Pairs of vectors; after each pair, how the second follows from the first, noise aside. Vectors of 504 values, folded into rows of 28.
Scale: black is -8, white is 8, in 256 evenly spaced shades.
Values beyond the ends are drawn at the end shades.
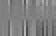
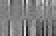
scaled up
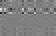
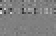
sign-scrambled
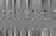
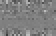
sign-scrambled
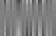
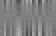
copied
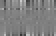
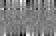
scaled up
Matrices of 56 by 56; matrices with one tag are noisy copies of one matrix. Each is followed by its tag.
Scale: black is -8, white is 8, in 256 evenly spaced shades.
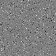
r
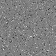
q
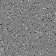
r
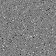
q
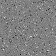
q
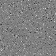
r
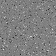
q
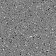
q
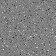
q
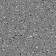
q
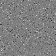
r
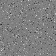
r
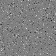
r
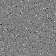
r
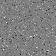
q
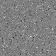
q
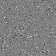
q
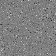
r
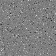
r
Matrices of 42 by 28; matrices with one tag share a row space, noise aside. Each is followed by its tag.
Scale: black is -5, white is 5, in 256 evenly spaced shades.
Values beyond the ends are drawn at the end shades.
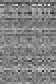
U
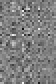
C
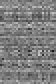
U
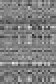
U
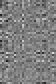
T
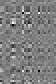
C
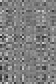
T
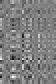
C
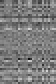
U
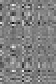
C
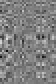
T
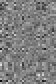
T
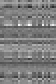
U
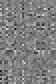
T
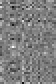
C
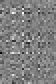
C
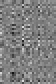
C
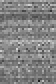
U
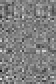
T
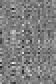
C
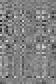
T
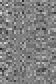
T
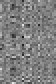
C
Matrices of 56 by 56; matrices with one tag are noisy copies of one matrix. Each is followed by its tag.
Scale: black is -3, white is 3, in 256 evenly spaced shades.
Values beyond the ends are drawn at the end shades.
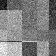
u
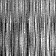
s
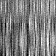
s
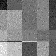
u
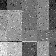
u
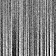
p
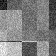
u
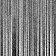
p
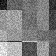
u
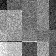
u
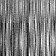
s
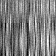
s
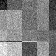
u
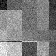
u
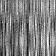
s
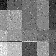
u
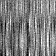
s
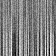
p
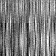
s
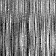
s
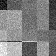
u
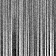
p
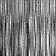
s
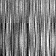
s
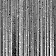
p
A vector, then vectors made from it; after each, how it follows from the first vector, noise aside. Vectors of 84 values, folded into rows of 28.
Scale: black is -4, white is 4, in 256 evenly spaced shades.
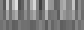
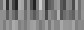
negated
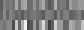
wrapped around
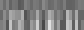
reversed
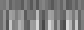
reversed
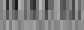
negated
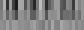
negated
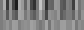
negated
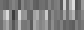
wrapped around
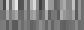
copied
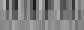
negated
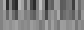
negated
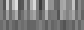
copied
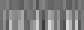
reversed
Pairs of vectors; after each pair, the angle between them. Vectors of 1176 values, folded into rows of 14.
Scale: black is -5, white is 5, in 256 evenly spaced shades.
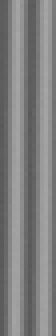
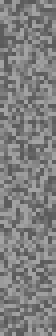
orthogonal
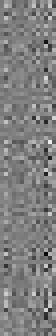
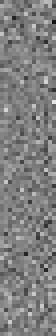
partly aligned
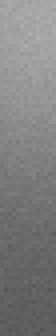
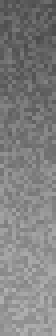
nearly opposite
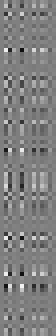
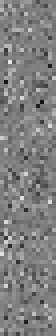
partly opposed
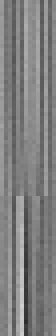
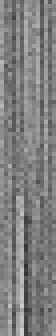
nearly parallel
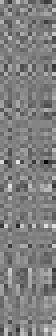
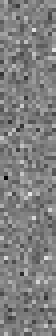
orthogonal
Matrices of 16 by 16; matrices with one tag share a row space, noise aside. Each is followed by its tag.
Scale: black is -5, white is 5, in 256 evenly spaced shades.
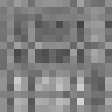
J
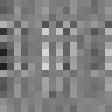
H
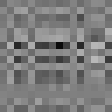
J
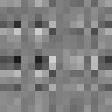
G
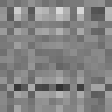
J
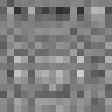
J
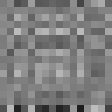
J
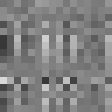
H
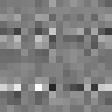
G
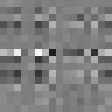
G
